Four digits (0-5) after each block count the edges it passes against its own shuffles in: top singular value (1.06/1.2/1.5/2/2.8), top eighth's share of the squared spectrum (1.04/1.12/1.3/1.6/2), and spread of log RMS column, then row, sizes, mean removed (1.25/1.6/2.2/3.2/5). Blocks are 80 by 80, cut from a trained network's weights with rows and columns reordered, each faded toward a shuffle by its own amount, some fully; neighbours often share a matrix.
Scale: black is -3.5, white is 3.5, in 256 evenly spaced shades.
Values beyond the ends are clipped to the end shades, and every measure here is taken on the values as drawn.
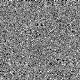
2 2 0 2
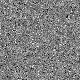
0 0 0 0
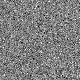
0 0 0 0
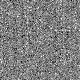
1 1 0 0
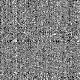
3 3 0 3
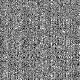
3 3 0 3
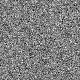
0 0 0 0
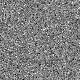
0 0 0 0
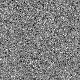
0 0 0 0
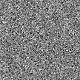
0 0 0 1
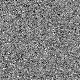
0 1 0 1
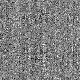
3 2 0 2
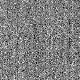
2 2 0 2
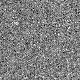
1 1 0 0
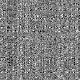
3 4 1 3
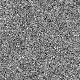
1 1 0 0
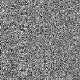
3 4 2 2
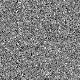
2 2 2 0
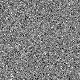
2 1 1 0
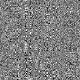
3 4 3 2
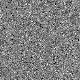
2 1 1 0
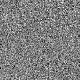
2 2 1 1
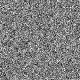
2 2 0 1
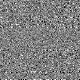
2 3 0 3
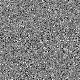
1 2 0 2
